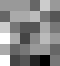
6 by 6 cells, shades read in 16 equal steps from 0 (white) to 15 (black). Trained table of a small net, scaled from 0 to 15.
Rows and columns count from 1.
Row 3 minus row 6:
3 -3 0 -3 -10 0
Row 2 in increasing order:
4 5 5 8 9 10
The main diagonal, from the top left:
6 5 10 7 6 8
